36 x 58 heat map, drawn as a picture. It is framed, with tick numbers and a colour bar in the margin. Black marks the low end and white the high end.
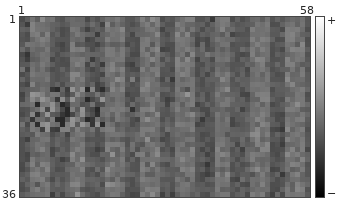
Roughest part: middle left. Odd patch: rougher, in the middle left. Stripes: upright, repeating 8 times. Slope: none. Average level on the scale: 40%.
